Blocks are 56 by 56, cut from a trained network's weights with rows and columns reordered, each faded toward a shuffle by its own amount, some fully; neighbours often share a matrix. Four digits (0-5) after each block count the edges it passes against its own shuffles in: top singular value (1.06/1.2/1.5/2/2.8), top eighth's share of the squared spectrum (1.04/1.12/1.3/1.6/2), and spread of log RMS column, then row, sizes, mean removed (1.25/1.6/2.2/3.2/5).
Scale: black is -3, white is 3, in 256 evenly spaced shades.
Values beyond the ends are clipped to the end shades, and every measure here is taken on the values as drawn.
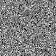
2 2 1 1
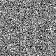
1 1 0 0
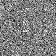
2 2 0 0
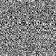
3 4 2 2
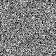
0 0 0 0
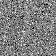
0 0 0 0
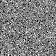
0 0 0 0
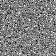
1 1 0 0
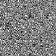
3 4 2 1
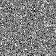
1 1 0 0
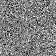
1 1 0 0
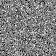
0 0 0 0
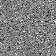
1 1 0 0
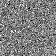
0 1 0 0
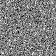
0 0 0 0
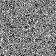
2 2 1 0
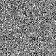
2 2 1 1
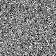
2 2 0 0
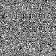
2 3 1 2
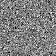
2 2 0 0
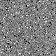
0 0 0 0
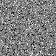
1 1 0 0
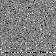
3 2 0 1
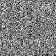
3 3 0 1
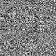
3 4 0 3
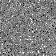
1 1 0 0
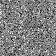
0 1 0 0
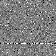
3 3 0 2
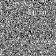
2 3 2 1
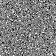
0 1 0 0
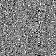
2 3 1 0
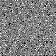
2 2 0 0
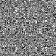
3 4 2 2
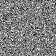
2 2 0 0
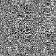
3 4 2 2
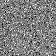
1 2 0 0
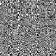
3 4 2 2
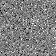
1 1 0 1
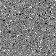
1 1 0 0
